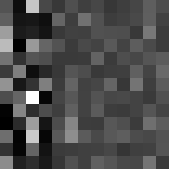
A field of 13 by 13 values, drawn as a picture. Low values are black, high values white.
Average level on the scale: 30%. Histogram: skewed, a long tail of high values. Seam: vertical, 30% of the way across, the right part calmer. Mirror symmetry: none. Ninth with the lowest average: bottom left.
